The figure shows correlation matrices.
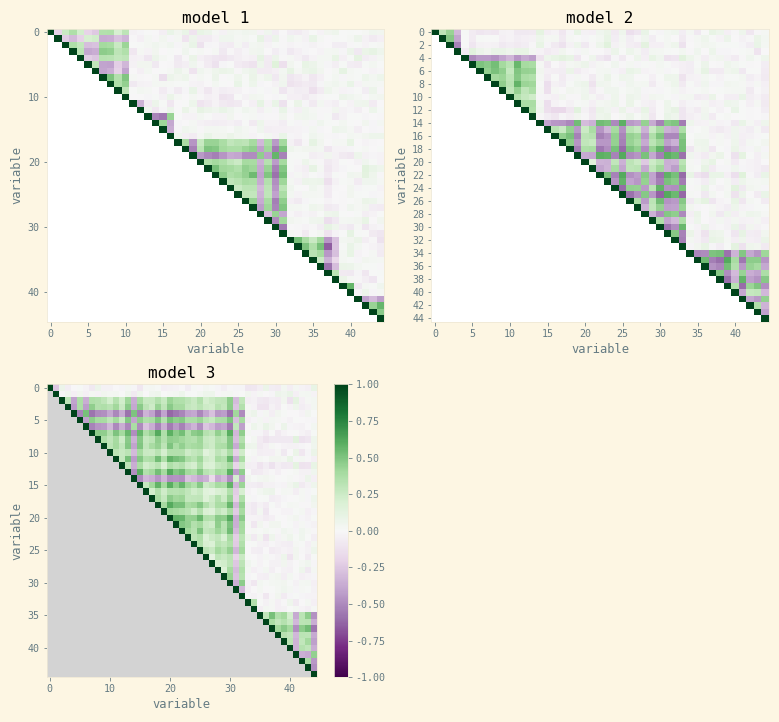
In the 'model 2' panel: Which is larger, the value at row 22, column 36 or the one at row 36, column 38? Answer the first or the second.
the first
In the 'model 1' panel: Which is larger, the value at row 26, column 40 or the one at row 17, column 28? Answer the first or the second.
the first
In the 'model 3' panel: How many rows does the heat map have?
45
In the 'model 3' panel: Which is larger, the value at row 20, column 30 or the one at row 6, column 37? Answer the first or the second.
the first
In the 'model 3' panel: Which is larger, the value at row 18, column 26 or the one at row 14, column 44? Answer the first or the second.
the first
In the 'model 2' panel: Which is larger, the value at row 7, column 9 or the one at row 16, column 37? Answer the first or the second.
the first
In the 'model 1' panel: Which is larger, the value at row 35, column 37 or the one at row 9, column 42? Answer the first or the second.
the second
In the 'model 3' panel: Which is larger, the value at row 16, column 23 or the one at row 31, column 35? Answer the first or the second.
the first
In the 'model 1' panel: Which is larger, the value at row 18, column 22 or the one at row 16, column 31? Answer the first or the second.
the first
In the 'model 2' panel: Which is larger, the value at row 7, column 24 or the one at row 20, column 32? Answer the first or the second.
the first
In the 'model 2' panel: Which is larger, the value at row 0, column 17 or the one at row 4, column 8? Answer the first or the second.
the first
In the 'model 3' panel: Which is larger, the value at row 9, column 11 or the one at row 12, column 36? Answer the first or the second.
the first
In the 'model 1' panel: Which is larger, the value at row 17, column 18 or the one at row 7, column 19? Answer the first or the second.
the first
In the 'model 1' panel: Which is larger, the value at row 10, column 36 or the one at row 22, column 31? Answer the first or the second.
the second
